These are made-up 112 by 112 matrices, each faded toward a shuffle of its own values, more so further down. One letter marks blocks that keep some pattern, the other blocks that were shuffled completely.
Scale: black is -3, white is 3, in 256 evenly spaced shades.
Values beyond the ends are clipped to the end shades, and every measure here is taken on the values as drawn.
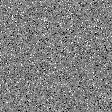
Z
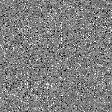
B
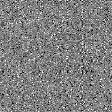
B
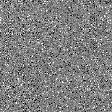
B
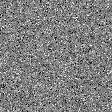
Z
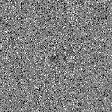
B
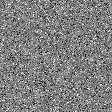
Z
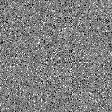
B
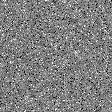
Z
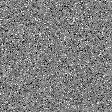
Z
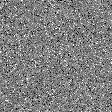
Z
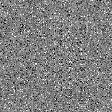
B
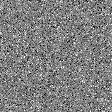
Z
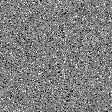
Z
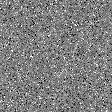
Z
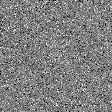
Z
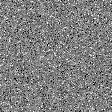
Z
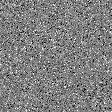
Z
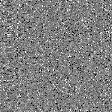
B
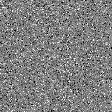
B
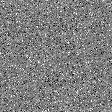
Z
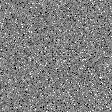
Z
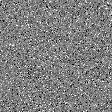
B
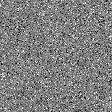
B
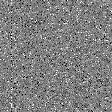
B
